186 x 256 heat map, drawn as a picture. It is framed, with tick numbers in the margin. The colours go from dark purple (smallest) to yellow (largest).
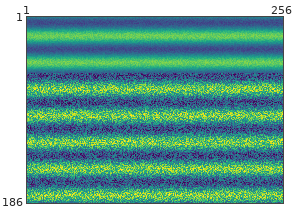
Seam: horizontal, 30% of the way down, the top part calmer. Stripes: horizontal, repeating 7 times. Average level on the scale: 50%. Slope: none.
